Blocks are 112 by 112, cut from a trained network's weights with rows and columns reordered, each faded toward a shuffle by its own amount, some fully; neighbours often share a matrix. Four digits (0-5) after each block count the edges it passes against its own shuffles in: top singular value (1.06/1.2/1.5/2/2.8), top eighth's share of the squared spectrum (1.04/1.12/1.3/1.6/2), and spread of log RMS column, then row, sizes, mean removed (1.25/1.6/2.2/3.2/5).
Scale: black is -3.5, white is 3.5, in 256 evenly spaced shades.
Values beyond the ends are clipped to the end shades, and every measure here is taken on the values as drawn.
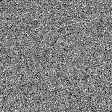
0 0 0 0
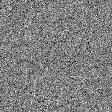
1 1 0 0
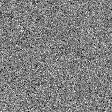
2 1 0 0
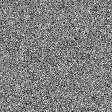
1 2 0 0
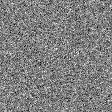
0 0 0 0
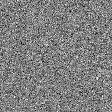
1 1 0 0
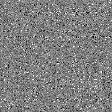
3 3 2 3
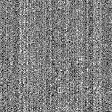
4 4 2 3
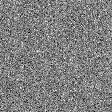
0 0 0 0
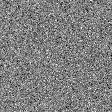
0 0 0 0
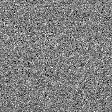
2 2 1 0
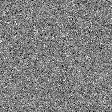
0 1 0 0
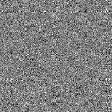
3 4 2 2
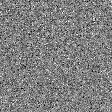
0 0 0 0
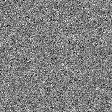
1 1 1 0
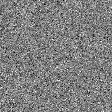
2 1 0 0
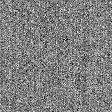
2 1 0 1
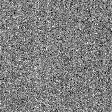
1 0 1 0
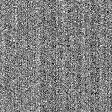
3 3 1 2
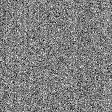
1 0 0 0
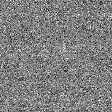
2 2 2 0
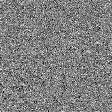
1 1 1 0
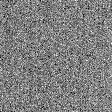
1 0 0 0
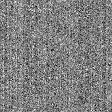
3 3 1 1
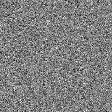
2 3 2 1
